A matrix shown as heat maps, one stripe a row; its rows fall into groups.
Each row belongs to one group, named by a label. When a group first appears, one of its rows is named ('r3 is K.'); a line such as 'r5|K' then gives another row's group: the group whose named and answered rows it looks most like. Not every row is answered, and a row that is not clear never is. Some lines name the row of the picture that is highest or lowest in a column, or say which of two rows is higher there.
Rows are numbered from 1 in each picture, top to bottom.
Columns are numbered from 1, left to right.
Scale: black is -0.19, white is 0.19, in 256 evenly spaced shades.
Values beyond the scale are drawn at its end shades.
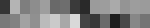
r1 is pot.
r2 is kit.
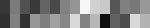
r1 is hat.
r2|kit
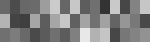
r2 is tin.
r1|kit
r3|hat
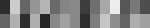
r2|pot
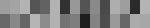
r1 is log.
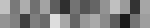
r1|log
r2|tin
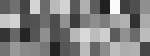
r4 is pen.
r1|tin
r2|log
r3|hat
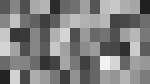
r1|pen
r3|tin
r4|tin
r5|pot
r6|pot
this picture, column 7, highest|3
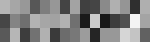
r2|kit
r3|pen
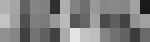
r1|pen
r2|tin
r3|hat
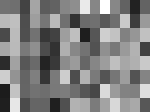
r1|hat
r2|log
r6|tin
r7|pot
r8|pen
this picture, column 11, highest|1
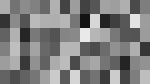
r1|log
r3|hat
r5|tin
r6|kit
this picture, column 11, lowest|2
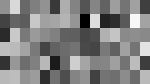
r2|kit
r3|pot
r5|pen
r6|log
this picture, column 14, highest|2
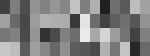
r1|kit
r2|tin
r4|log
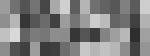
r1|tin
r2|hat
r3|log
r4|hat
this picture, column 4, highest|4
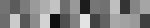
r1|kit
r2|pen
